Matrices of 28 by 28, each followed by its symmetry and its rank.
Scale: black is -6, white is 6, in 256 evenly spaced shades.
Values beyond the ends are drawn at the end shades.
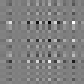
neither, rank one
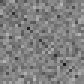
symmetric, full rank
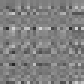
neither, rank two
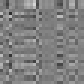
neither, rank two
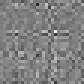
neither, rank five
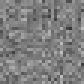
neither, rank five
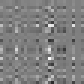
neither, rank two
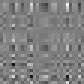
neither, rank two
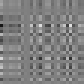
neither, rank one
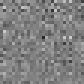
neither, rank five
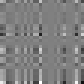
neither, rank one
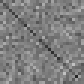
symmetric, full rank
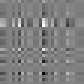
neither, rank one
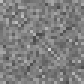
symmetric, full rank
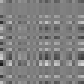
neither, rank one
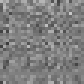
neither, rank five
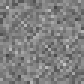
symmetric, full rank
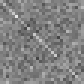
symmetric, full rank
